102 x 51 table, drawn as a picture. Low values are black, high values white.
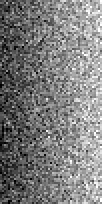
The values follow a bell shape. The texture is fine-grained noise. There is an overall slope up to the right. There are no regular stripes. No single row or column stands out from its neighbours.
